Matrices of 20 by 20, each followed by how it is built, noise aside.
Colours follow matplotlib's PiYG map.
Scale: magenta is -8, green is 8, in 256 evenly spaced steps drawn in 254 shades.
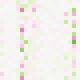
uneven columns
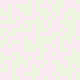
noise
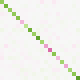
diagonal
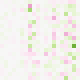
uneven columns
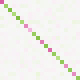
diagonal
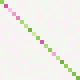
diagonal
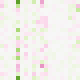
uneven columns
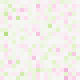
noise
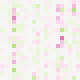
uneven columns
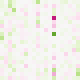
uneven columns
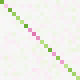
diagonal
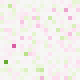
noise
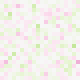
noise
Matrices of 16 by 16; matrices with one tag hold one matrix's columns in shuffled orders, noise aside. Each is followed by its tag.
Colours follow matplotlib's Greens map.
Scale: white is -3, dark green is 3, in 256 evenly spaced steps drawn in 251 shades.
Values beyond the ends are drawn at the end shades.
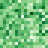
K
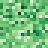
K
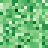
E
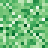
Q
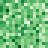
E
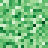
Q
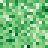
E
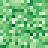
Q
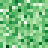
E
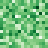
K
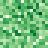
K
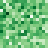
K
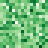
E
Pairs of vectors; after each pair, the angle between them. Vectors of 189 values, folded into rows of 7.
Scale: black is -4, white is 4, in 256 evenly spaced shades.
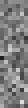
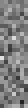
nearly opposite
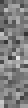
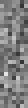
orthogonal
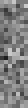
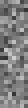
partly aligned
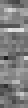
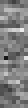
nearly parallel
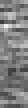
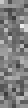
orthogonal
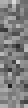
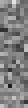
nearly parallel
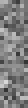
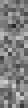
partly aligned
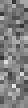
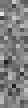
nearly opposite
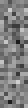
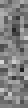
partly aligned
